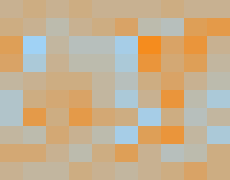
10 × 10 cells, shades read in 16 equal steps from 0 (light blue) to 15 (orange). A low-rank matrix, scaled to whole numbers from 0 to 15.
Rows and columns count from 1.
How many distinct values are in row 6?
9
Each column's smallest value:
3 0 5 4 4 1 1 4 4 2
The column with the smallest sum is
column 6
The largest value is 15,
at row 3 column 7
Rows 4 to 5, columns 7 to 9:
13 9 11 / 8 10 7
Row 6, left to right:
3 8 9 10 6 2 7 13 5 2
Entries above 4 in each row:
10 9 6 8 9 7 7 8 9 10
